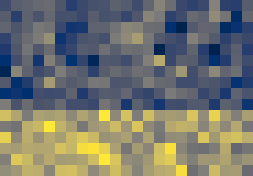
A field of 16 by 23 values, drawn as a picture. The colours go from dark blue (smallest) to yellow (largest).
Seam: horizontal, 60% of the way down, the bottom part higher. Ninth with the lowest average: top right. Stripes: none.
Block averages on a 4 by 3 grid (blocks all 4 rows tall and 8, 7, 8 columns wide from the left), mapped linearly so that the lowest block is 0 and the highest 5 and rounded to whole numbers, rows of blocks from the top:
0 1 0 / 0 1 0 / 2 2 2 / 5 5 4
